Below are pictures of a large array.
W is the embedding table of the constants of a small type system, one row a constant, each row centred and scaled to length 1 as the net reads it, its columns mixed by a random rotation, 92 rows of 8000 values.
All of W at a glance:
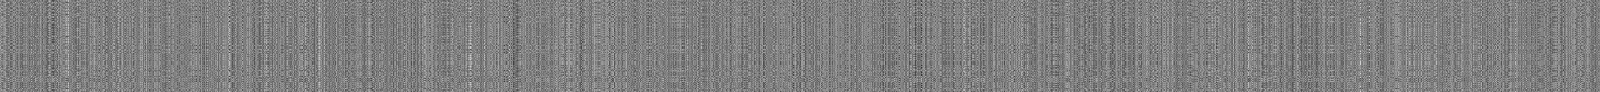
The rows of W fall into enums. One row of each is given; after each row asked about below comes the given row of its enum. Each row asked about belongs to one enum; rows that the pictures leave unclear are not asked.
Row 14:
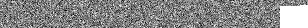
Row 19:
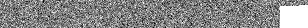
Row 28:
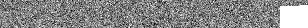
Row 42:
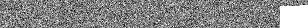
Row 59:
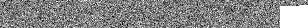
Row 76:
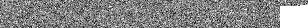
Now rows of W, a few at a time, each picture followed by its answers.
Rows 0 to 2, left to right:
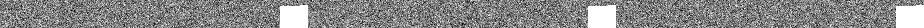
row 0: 42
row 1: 28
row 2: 14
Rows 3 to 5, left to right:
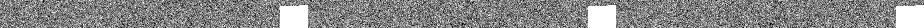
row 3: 19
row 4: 28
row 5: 28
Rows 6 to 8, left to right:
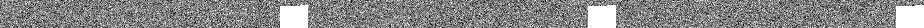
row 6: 76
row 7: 19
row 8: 59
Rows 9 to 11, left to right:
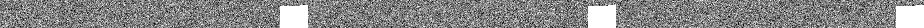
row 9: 42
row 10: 76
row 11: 59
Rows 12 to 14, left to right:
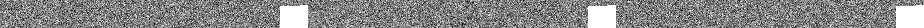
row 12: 42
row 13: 28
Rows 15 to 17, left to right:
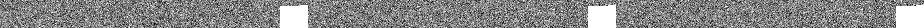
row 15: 28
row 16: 76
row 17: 76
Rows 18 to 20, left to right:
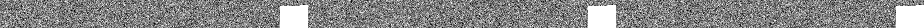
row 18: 42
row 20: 42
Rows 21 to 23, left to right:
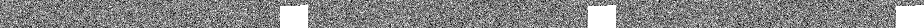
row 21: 76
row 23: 19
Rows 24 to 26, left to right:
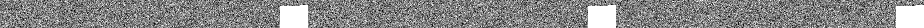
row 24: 42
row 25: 42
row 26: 59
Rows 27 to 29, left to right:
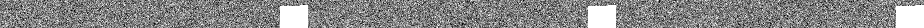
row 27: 42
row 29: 19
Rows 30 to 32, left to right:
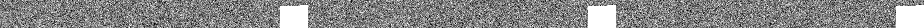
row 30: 28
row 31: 19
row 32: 42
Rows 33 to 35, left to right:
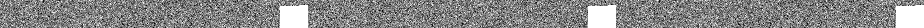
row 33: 19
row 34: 42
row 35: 19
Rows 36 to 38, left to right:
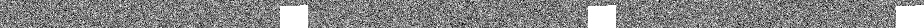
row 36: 14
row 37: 28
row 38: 19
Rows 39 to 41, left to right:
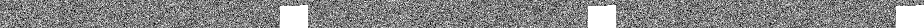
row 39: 42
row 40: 59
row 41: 42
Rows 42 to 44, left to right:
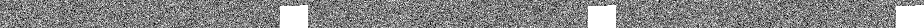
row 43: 59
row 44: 19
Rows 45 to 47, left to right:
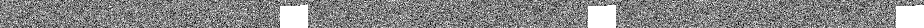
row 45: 76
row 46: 59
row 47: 59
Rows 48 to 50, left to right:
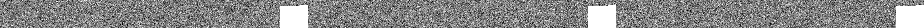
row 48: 59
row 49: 76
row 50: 42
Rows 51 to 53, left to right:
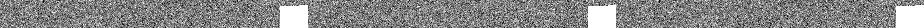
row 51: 19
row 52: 76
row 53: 19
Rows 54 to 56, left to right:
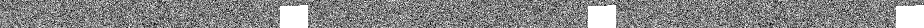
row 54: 28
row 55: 59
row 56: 28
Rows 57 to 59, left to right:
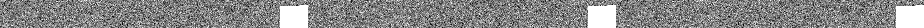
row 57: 59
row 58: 19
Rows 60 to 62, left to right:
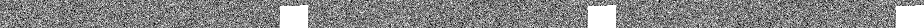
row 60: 42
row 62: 19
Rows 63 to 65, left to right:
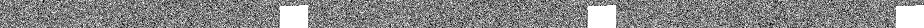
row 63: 19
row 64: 19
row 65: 28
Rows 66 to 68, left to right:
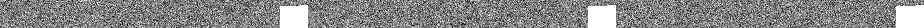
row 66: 59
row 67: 28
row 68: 42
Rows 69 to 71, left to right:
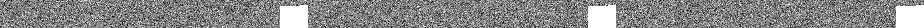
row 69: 59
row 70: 76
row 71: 42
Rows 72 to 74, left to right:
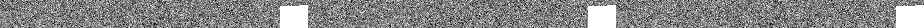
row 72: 28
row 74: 28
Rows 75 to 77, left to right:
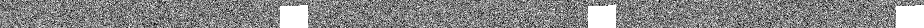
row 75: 28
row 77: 19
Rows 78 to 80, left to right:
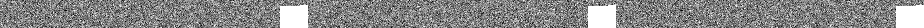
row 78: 14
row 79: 76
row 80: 14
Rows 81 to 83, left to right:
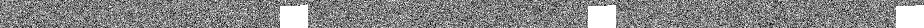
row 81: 76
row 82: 59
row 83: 28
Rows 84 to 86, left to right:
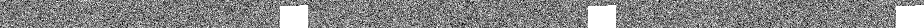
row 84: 59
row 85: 28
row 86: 19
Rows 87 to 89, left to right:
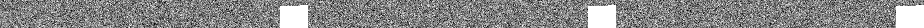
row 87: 28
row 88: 14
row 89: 42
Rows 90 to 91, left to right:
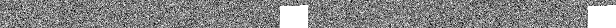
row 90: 42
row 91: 19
